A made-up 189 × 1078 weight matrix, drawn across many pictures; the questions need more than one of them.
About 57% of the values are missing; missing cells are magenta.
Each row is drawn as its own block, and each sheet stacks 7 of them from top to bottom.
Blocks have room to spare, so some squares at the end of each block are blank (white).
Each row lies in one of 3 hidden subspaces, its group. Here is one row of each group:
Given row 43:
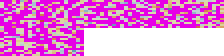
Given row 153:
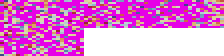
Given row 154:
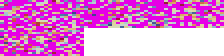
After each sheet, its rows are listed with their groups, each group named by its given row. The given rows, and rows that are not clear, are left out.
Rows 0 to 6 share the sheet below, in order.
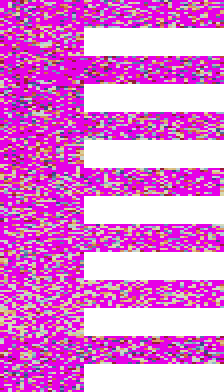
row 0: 154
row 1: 154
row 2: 154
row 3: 43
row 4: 153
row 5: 153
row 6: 43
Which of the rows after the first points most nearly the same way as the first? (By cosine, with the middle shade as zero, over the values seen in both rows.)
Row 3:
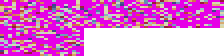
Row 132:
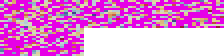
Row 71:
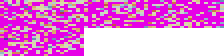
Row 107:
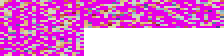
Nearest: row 107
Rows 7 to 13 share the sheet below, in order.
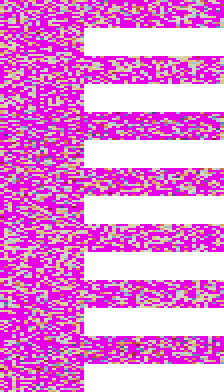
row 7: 153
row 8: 153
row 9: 153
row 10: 154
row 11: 154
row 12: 153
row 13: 153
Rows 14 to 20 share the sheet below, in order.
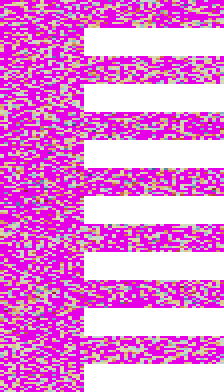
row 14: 153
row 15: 154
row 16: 154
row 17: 153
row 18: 153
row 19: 43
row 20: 43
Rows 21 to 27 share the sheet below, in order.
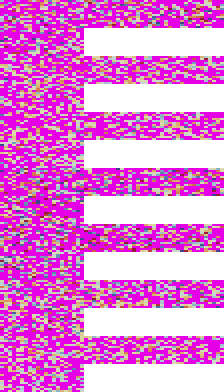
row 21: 43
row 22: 153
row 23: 153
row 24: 153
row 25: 154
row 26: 154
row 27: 43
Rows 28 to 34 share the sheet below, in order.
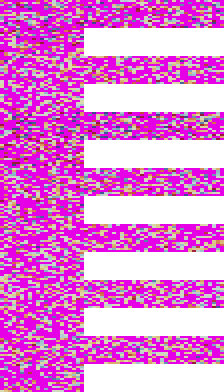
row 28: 153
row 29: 154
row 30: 154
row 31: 153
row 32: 154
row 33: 153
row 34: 154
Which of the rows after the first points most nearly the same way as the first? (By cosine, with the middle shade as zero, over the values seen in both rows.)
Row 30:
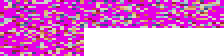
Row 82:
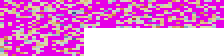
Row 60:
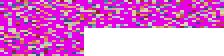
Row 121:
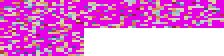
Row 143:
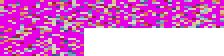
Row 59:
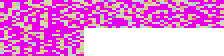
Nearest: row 60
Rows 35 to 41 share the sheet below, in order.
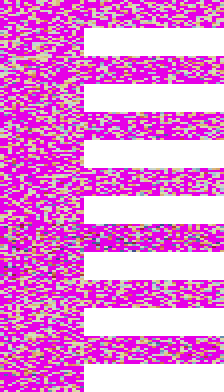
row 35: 153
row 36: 43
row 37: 154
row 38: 153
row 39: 154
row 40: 43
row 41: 43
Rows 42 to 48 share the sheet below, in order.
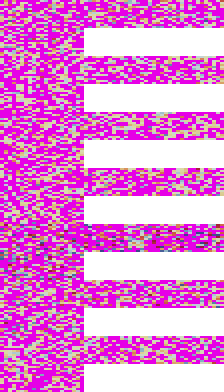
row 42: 43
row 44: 154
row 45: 153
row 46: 43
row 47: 154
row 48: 153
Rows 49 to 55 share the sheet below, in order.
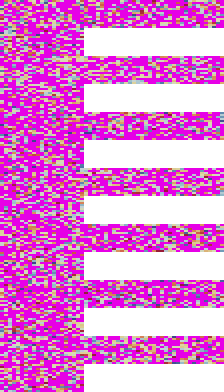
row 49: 153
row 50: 43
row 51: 153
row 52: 154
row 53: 43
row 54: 154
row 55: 154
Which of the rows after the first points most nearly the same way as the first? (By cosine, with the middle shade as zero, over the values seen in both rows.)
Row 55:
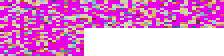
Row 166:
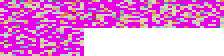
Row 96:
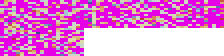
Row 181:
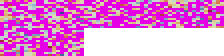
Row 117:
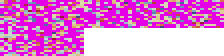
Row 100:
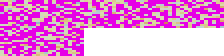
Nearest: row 166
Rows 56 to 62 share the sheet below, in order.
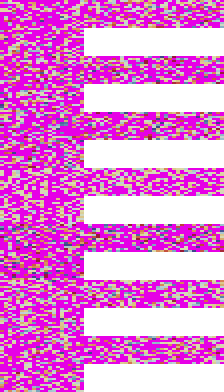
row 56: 43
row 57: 154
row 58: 153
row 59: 153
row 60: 154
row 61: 154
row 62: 43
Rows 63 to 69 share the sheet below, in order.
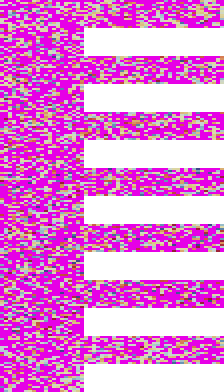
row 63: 43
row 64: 154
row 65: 153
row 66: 153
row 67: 154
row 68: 43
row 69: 153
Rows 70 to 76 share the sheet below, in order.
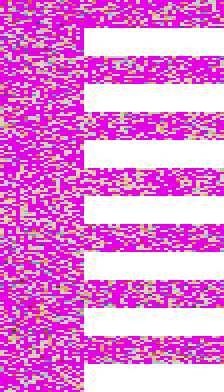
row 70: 154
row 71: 43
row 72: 43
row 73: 43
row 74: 43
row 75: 154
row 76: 43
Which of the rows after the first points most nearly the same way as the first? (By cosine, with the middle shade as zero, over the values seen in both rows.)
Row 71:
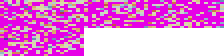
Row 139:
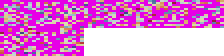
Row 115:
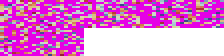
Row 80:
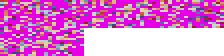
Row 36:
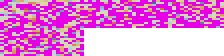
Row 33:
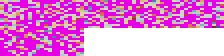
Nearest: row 36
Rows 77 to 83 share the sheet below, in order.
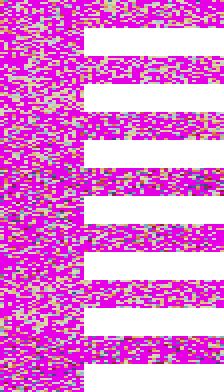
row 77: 153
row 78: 43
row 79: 43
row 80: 43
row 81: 43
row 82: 154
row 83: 43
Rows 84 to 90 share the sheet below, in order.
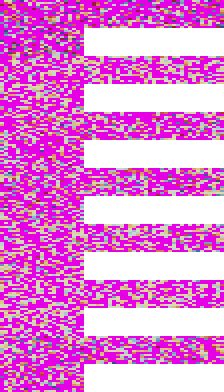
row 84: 154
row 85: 43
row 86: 43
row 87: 43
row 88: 43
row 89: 153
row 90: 43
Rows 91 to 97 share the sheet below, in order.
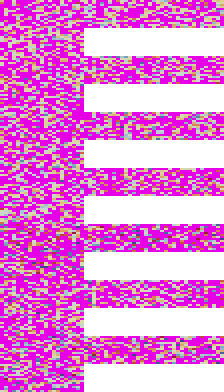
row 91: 153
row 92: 153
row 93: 153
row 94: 43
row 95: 153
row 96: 43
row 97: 154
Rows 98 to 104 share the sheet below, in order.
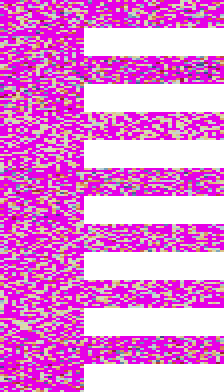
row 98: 43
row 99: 43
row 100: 154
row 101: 154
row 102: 153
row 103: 154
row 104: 154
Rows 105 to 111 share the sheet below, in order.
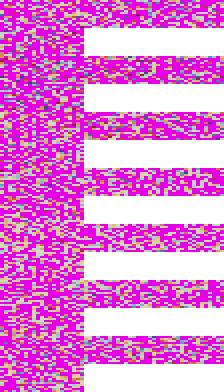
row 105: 43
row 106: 154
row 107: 154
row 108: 153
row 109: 43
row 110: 154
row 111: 153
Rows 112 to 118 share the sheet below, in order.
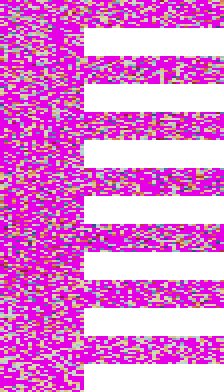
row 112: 154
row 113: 154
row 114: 43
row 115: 43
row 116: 154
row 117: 43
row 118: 43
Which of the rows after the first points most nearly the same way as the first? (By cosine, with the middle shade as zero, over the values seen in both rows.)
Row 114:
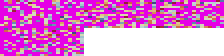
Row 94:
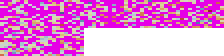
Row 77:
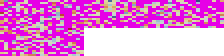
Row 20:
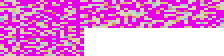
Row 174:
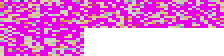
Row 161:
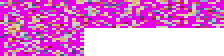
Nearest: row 20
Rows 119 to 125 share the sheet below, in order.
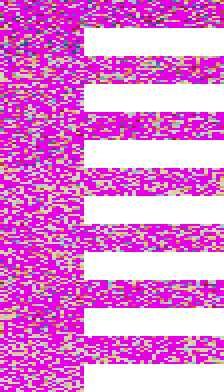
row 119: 43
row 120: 43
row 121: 153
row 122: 43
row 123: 154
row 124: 153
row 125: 153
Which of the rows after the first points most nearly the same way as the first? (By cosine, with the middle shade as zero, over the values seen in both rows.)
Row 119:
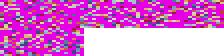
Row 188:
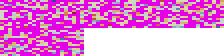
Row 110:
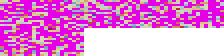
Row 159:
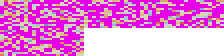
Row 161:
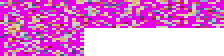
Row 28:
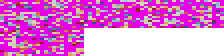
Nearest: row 161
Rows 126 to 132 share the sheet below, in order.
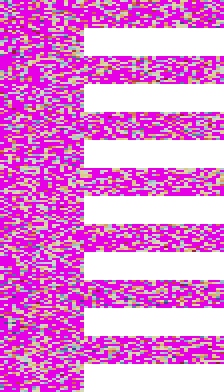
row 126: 43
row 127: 154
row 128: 43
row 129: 154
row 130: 154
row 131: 154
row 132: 154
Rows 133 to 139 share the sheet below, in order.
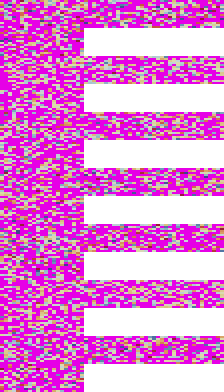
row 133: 43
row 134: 153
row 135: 153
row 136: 154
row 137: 153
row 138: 154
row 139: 153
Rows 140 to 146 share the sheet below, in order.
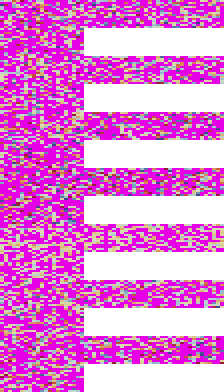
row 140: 154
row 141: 43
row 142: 43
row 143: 153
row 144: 43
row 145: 153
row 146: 43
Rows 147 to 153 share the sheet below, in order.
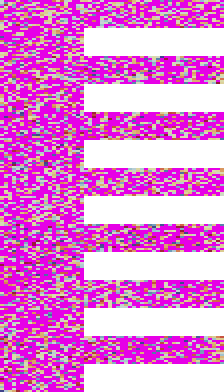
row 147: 154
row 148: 154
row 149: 154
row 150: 154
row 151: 43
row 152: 43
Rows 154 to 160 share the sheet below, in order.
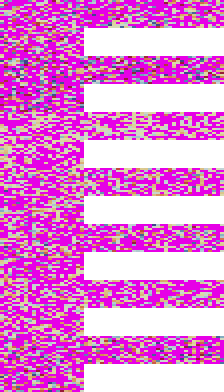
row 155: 43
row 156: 154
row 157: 153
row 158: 153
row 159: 43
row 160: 43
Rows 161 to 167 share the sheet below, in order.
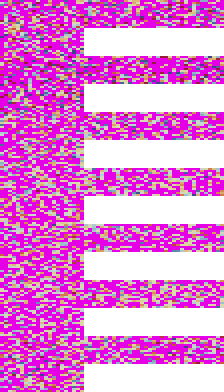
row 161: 43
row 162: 43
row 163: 153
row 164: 154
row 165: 154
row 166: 154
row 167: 43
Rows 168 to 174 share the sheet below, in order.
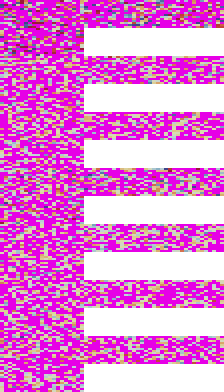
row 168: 154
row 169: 153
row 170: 153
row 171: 153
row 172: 154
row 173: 153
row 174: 154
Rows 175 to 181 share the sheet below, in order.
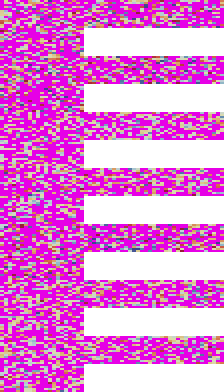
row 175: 154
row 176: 153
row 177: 153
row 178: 154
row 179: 154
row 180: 43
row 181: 43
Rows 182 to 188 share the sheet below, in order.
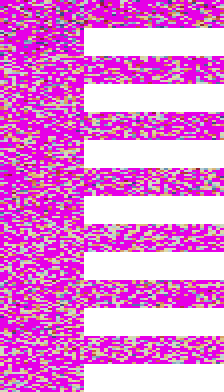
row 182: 153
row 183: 153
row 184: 153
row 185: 153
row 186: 153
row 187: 154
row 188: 154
